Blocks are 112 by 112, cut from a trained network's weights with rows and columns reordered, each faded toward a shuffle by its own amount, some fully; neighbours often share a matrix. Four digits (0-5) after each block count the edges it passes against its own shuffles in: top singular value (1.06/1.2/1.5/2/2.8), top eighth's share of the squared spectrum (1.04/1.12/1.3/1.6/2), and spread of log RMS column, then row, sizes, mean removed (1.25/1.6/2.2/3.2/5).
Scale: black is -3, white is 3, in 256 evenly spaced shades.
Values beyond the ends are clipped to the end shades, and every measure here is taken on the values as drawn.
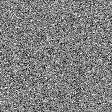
0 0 0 0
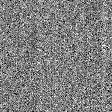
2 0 0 0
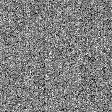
1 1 0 0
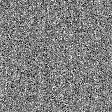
1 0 0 0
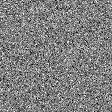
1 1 0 0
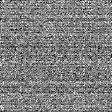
4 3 3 2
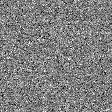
1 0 0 0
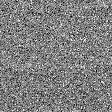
1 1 0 0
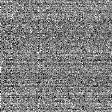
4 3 3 1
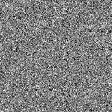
2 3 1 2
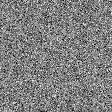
0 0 0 0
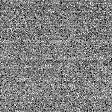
2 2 2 0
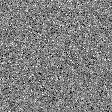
0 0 0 0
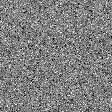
0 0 0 0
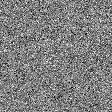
0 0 0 0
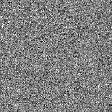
2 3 2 2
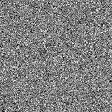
2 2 1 0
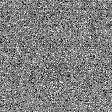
1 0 1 0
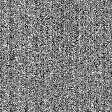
3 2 0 1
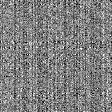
4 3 1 3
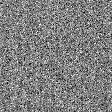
1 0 0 0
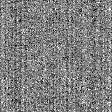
3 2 0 2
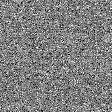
1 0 0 0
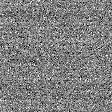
2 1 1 0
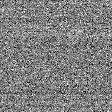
2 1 1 0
